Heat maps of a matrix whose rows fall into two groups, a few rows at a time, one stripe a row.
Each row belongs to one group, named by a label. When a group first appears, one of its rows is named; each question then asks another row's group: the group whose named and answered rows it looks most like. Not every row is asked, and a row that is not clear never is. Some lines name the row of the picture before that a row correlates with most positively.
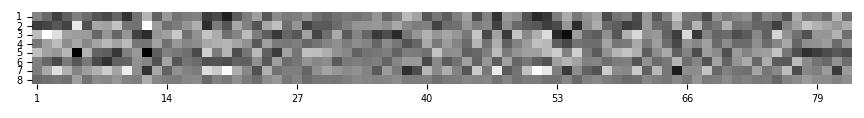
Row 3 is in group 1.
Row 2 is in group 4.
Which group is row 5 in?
1
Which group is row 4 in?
1
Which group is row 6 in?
4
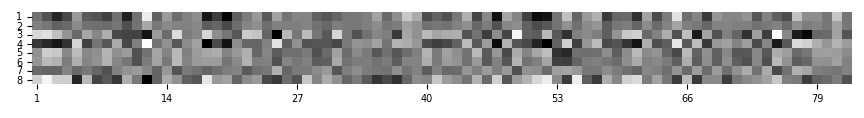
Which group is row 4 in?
4
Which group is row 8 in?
1
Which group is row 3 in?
1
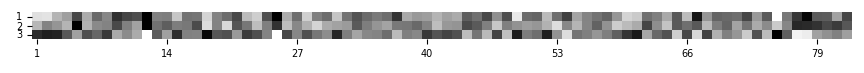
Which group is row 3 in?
4
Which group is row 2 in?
1
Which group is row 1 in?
1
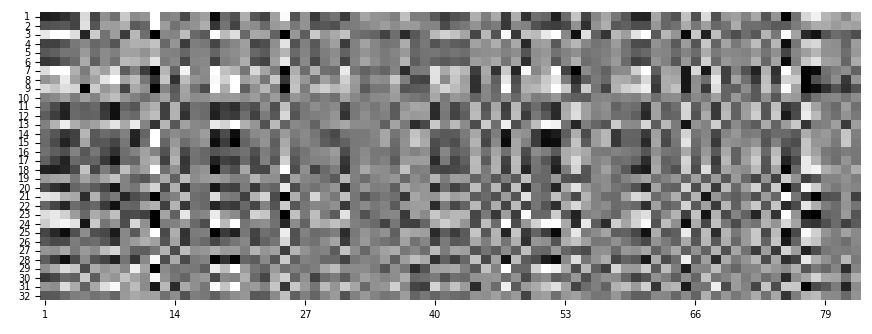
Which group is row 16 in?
4
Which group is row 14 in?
4
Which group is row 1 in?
4
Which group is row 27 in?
1
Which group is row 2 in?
4
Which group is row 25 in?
4
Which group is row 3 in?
1
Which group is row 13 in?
1
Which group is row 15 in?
4
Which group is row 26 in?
4
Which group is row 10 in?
1
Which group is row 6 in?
4
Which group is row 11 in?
4
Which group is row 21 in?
1
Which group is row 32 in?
4
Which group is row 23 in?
1
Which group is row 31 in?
1
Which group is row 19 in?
1
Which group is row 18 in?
4
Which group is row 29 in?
1
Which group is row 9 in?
1
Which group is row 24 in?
1
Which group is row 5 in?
4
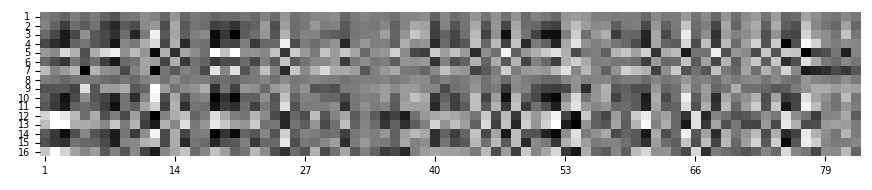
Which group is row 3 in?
4
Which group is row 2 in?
4
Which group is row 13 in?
1
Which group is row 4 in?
4
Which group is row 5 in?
1
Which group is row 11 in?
4
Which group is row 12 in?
1
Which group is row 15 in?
4
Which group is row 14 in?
4
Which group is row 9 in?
4
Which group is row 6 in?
4
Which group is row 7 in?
1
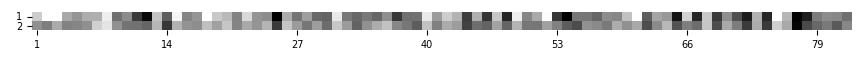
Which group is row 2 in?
1
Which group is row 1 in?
1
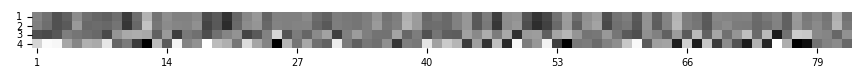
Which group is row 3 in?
4
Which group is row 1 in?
4
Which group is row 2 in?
4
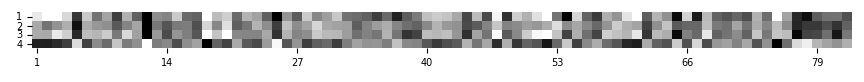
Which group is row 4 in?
4
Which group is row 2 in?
1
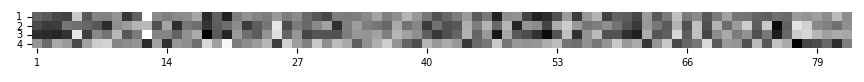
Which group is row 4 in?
1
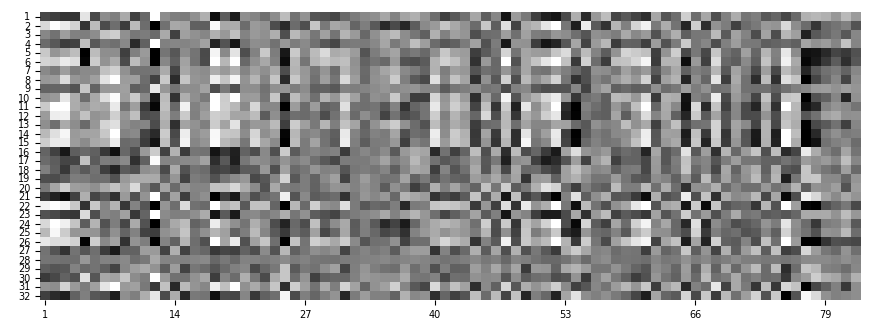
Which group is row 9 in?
4
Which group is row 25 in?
1
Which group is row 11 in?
1
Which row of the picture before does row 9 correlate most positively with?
1
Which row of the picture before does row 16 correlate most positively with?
2
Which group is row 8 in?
1
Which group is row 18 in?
4
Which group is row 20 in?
1
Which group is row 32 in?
4
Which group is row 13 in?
1
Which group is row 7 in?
1
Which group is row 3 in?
1
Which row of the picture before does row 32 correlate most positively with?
2
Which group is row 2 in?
1
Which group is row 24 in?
1
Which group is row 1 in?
4
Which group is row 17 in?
4
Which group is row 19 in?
4
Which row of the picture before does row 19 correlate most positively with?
2
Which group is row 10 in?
1
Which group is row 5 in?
1
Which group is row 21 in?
4
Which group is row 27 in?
4
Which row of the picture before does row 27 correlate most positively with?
2
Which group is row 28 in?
4
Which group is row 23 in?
4
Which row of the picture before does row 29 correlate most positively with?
2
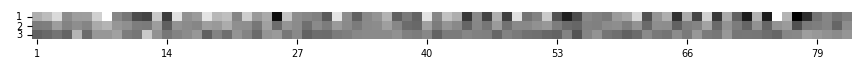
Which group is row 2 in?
1
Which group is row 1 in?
1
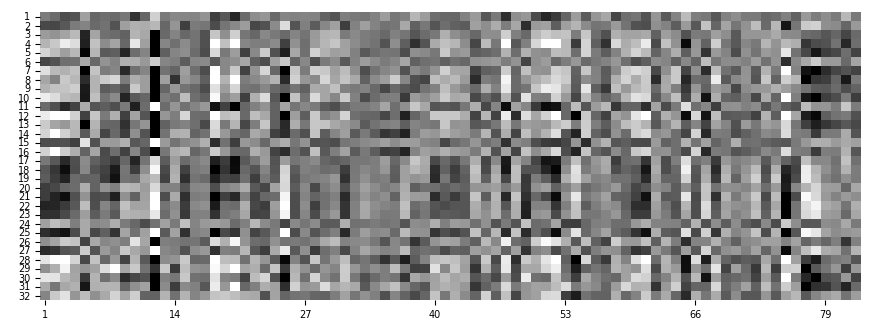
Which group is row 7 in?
1
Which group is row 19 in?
4
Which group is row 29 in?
1
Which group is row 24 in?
1
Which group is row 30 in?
1
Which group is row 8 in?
1
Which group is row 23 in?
4
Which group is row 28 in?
1
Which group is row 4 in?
1
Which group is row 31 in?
1
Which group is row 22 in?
4
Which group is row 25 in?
4
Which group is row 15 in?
4
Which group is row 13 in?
1
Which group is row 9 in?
1
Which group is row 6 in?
4
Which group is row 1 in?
4
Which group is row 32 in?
1
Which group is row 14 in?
1
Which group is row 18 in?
4
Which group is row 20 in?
4
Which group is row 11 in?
4
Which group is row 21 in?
4
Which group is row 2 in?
4
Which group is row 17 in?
4
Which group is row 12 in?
1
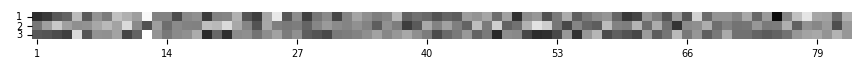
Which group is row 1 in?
4
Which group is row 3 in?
4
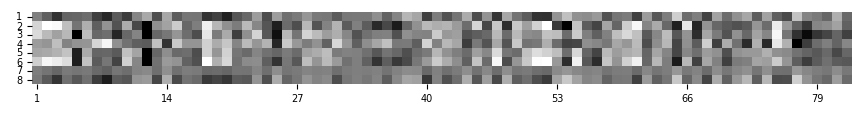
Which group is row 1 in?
4
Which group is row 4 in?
1
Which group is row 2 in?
1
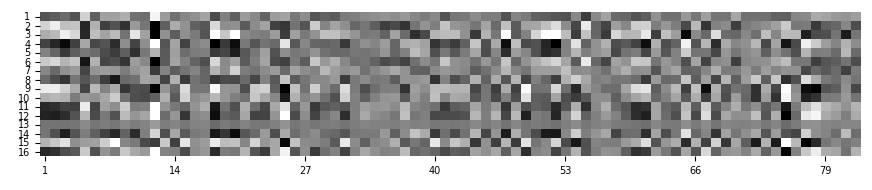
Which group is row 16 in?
4
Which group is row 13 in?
4
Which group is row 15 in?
1
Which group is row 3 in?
1
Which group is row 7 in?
1
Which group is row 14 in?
4
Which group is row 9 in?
1
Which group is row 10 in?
1
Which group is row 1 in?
4
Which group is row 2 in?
1
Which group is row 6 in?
1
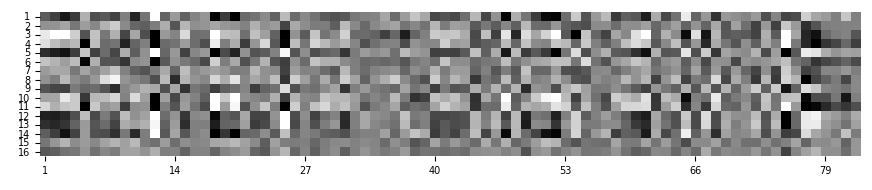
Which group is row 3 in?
1
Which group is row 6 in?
1
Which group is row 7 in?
1
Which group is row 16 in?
4
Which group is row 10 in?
1
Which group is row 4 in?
1
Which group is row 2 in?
1
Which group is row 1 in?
4
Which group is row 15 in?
1
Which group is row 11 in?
1
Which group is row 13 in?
4
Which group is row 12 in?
4
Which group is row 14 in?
4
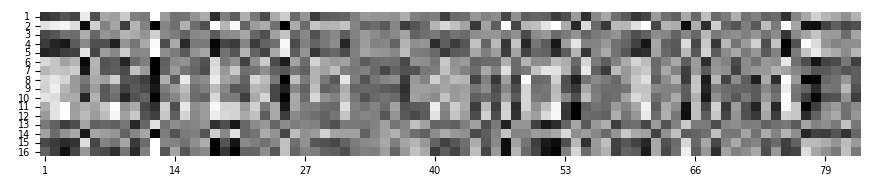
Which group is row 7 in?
1
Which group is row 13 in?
4
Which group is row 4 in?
4
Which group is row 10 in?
1
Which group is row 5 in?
4
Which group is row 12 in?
1
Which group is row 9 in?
1
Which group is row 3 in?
4
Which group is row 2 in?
1
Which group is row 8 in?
1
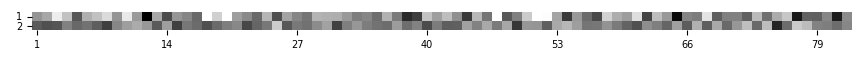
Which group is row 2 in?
4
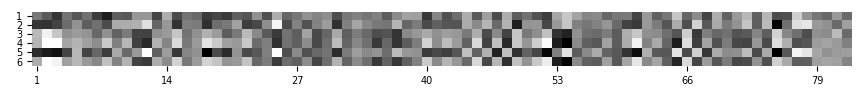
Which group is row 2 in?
4
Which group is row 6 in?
1
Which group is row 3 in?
1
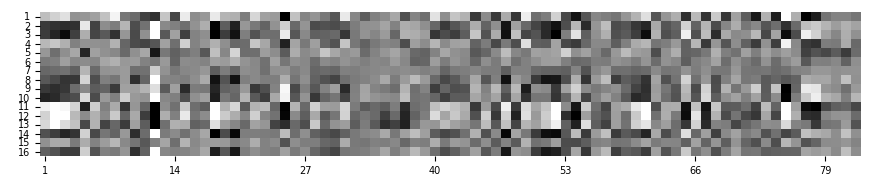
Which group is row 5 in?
1
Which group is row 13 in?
1
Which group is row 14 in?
4
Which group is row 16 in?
4
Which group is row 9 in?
4
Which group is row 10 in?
4
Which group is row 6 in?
1
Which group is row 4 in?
1
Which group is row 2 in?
4
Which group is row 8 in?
4
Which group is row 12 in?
1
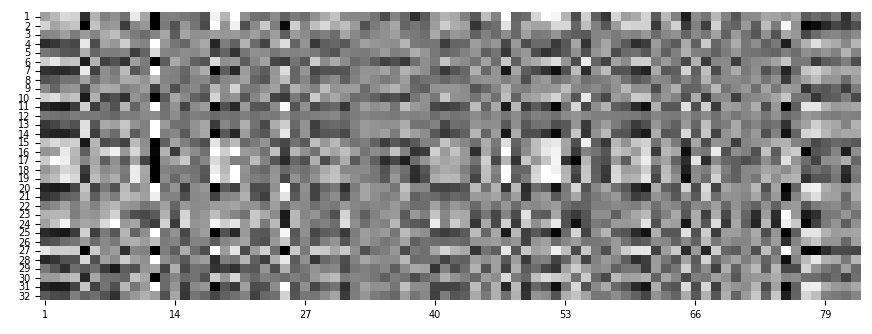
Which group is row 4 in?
4
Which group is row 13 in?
4
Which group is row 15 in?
1
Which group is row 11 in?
4
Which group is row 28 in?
4
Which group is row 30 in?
1
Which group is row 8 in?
4
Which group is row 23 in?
1
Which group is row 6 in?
1
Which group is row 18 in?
1
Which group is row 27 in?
1
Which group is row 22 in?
1
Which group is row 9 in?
1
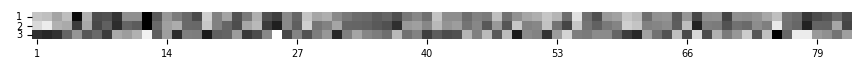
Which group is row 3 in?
4
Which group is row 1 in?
1
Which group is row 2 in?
1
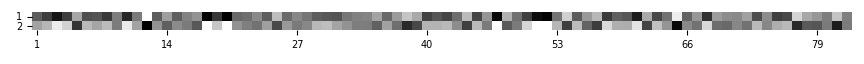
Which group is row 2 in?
1
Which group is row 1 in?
4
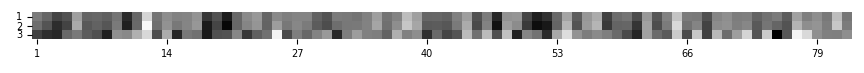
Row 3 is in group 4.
